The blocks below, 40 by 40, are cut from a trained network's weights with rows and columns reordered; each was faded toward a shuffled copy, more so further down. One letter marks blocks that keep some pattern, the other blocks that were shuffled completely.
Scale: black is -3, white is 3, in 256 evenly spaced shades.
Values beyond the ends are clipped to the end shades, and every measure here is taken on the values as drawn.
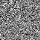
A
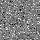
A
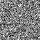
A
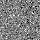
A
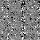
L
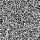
A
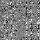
L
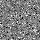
A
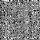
L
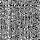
L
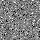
A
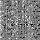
L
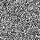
A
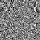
L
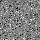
A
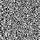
L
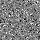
A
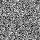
A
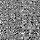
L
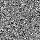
A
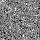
A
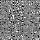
L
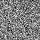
A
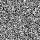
A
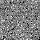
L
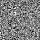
L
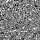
A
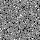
A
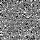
L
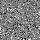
A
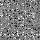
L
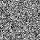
L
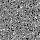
A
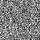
L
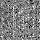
L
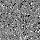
A
